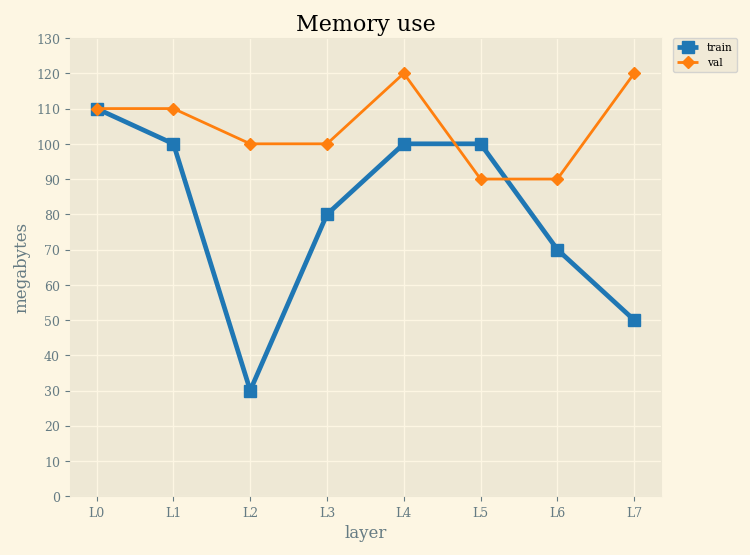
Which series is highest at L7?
val
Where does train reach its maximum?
L0
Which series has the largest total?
val
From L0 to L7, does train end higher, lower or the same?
lower
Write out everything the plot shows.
Title: Memory use
x-axis: layer, ticks L0 L1 L2 L3 L4 L5 L6 L7
y-axis: megabytes, ticks 0 10 20 30 40 50 60 70 80 90 100 110 120 130
Legend: train, val
Values:
train: 110 100 30 80 100 100 70 50
val: 110 110 100 100 120 90 90 120
